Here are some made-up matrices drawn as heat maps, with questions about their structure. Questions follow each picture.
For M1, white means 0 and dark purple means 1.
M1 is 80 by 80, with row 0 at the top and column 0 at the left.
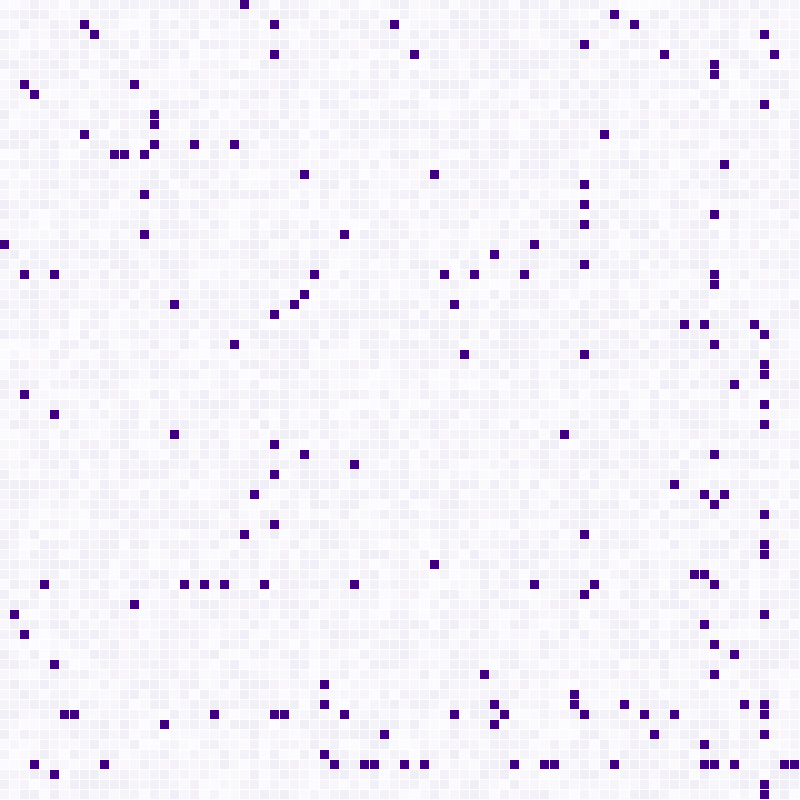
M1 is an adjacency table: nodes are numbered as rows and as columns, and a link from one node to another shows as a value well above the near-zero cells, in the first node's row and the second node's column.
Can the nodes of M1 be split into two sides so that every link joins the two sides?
yes
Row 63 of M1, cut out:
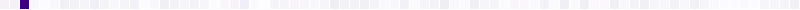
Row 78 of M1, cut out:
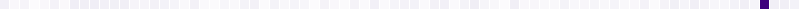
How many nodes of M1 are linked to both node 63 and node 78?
0
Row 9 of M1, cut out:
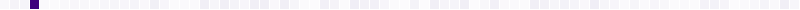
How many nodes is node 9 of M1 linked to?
1
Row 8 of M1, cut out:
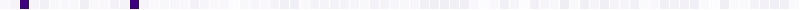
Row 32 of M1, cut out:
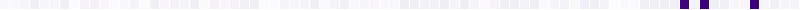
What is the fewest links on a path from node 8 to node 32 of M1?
6
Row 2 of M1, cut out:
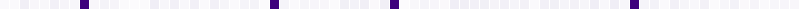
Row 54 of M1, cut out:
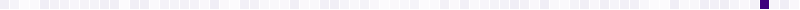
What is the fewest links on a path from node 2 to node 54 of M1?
4
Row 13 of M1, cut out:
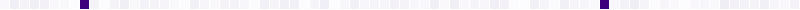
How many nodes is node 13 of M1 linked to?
2
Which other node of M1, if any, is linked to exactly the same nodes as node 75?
node 68
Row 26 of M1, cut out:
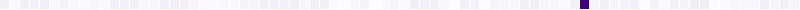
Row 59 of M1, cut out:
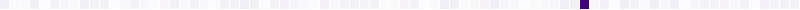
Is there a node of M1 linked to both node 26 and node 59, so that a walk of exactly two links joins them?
yes
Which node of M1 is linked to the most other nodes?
node 76
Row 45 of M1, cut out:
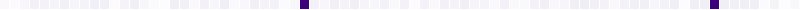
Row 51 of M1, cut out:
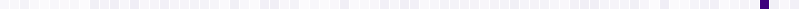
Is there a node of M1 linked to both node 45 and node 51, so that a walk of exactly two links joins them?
no
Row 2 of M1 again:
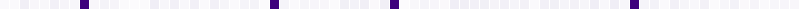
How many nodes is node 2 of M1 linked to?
4
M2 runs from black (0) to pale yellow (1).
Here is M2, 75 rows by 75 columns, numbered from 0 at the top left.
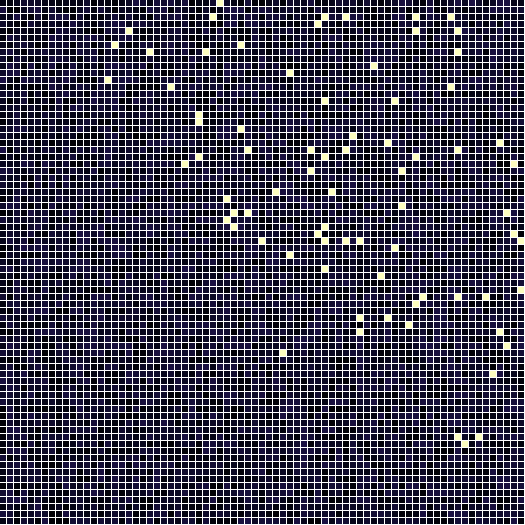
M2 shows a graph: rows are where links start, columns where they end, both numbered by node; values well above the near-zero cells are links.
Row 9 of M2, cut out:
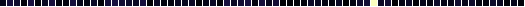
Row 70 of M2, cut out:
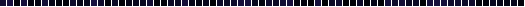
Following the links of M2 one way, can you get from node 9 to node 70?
yes
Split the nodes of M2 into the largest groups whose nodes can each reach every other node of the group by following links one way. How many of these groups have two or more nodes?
0
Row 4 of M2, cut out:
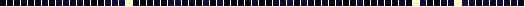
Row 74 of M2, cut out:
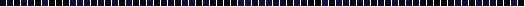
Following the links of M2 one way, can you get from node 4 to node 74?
yes
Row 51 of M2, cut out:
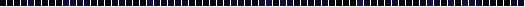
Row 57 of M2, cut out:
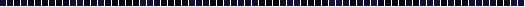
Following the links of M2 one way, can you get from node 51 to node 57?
no
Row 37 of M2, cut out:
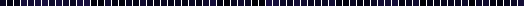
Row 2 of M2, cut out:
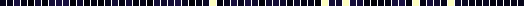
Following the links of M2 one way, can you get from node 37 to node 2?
no
